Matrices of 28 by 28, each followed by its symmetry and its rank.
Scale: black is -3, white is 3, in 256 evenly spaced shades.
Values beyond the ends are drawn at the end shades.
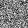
neither, full rank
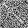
symmetric, full rank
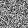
neither, full rank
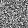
neither, full rank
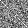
symmetric, full rank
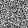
antisymmetric, full rank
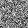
neither, full rank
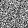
neither, full rank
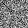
symmetric, full rank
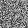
neither, full rank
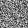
antisymmetric, full rank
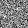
neither, full rank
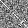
symmetric, full rank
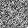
symmetric, full rank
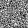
antisymmetric, full rank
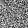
antisymmetric, full rank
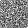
symmetric, full rank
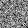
symmetric, full rank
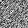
symmetric, full rank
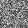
neither, full rank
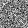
symmetric, full rank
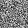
antisymmetric, full rank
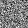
antisymmetric, full rank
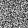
antisymmetric, full rank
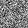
antisymmetric, full rank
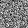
neither, full rank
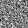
antisymmetric, full rank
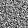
antisymmetric, full rank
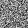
neither, full rank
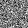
symmetric, full rank
